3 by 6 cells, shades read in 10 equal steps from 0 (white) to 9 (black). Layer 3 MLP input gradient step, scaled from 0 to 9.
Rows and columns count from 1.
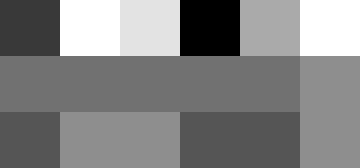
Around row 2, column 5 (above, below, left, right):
3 6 5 4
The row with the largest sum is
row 3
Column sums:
18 9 10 20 14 8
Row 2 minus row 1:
-2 5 4 -4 2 4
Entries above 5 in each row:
2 0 3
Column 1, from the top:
7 5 6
